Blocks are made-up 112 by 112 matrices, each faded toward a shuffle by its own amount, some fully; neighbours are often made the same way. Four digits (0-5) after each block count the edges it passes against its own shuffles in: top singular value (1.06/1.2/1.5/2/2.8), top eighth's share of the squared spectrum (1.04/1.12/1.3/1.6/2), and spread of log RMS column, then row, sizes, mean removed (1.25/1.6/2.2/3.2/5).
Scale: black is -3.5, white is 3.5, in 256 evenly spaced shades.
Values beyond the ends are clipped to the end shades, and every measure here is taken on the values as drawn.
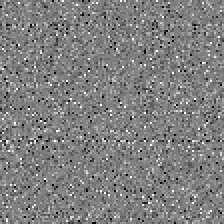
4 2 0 1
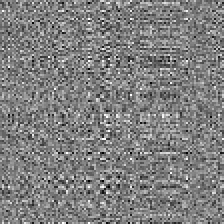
5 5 3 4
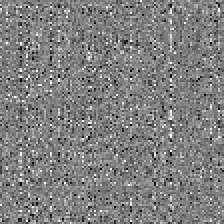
4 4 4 2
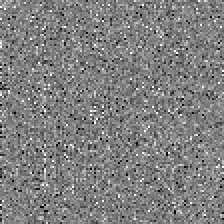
3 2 1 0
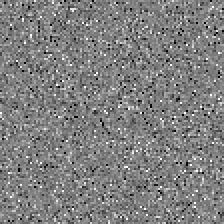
0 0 0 0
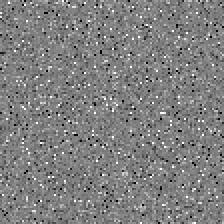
0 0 0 1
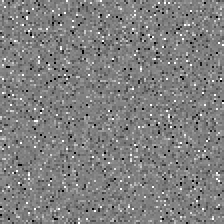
0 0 0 0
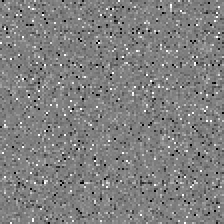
1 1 0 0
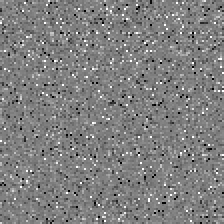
1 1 0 1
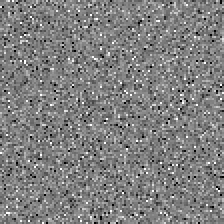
0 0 0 0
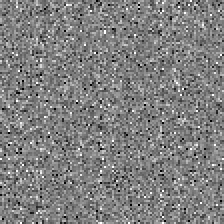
1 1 2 1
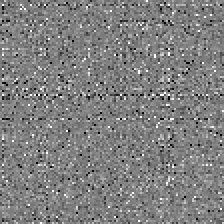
4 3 2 2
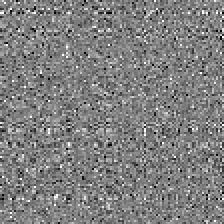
5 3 2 2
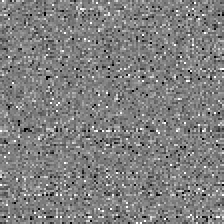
4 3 1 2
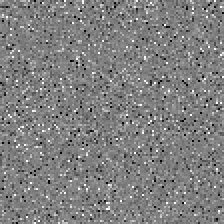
2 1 0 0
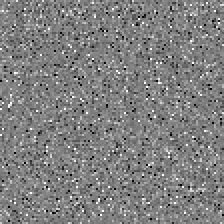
2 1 0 0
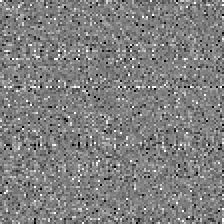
4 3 1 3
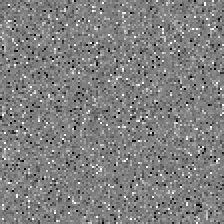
0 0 0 0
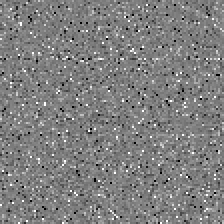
2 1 0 0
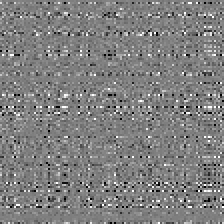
5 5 3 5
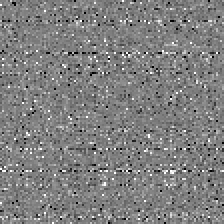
4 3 1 3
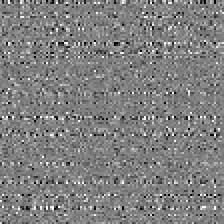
5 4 3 4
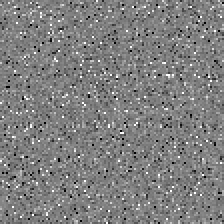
2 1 0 1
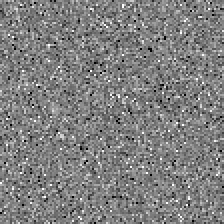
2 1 0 0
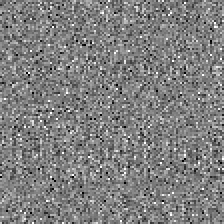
4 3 1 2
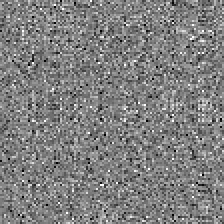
4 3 2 2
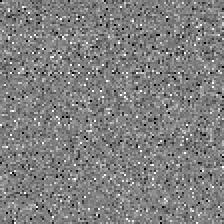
2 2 0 1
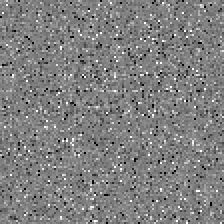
2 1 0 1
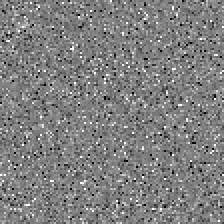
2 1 0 0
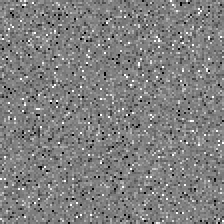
0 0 0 0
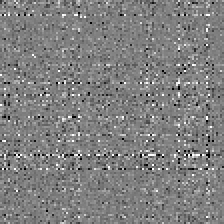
3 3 3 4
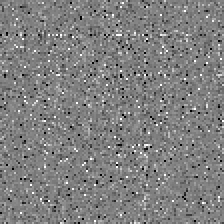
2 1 1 1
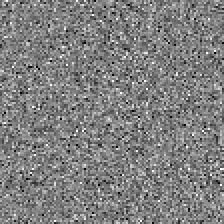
2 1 1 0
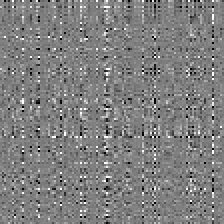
5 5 4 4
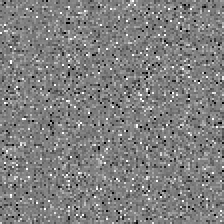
3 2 1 0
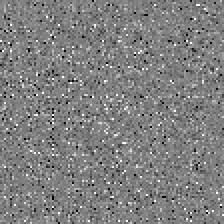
3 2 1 1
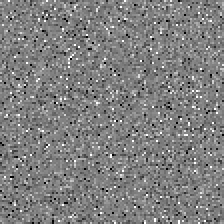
1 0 0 0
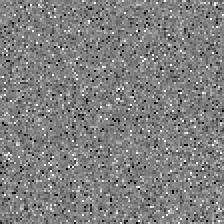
2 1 0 0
